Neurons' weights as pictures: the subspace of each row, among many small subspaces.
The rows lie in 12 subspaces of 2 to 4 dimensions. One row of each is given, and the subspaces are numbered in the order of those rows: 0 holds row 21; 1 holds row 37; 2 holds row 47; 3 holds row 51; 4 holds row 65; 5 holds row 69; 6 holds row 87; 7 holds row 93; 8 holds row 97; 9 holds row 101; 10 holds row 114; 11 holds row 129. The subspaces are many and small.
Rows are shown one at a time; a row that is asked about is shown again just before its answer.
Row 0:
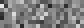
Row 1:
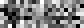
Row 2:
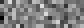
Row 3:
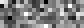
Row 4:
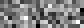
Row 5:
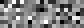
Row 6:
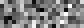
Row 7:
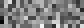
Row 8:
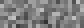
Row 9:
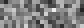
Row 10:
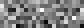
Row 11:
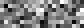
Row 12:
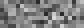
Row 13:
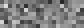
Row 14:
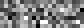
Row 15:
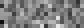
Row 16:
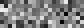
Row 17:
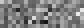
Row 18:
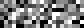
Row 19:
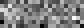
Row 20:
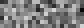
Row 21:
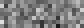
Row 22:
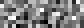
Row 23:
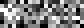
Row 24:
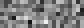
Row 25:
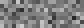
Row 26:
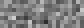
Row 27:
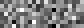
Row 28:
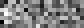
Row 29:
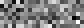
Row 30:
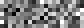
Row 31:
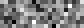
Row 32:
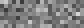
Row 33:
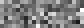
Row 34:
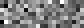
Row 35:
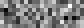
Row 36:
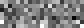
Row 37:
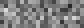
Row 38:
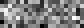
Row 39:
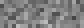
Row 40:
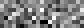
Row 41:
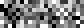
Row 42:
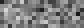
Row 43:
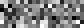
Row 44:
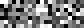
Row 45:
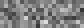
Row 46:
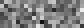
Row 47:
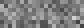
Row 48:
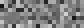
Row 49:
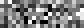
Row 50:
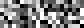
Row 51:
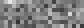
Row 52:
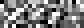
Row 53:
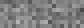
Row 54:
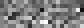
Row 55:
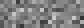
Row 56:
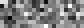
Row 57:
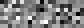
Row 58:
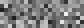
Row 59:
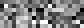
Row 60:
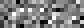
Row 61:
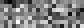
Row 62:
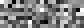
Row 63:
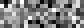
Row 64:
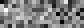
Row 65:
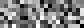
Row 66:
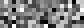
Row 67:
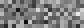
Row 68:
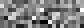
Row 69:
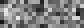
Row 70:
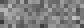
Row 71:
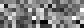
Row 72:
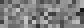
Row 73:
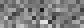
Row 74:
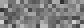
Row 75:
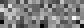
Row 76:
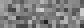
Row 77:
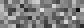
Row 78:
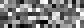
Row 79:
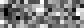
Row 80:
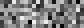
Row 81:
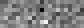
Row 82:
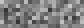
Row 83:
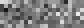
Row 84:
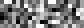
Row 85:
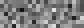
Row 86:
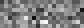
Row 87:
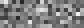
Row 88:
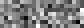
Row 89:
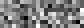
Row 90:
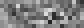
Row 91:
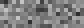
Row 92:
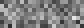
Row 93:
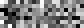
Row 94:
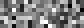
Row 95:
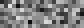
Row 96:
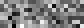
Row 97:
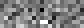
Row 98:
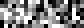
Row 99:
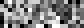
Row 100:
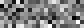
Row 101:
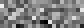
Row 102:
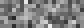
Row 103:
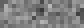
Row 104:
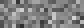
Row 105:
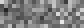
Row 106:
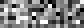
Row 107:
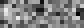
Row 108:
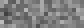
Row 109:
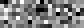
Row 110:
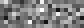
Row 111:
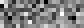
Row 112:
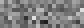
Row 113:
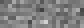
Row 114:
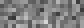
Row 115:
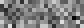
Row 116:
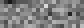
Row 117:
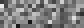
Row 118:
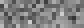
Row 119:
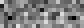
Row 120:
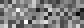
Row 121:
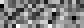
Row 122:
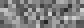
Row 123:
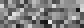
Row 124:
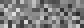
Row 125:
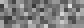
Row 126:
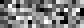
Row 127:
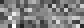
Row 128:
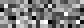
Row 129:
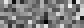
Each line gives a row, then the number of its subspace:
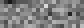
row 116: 3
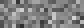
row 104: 6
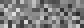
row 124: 1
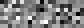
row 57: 8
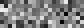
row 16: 3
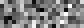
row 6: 11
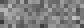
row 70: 5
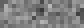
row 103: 5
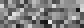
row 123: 9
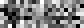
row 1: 7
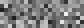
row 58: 3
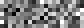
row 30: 4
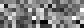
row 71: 2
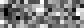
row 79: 5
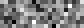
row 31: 11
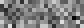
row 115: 2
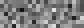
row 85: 11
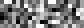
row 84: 0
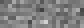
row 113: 9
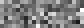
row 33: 4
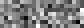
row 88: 4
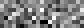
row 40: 8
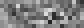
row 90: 9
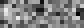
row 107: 5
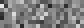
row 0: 0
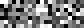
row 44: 6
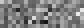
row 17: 1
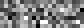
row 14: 1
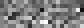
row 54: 9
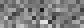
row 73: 8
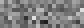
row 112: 1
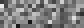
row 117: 10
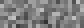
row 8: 10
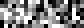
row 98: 0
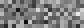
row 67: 1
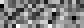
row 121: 10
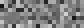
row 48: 9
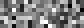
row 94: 11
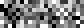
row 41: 2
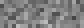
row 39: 10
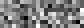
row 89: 4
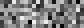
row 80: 11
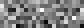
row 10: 9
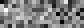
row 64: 3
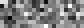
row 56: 11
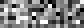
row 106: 3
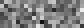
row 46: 0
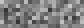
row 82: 1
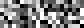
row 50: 4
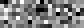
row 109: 6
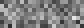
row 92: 2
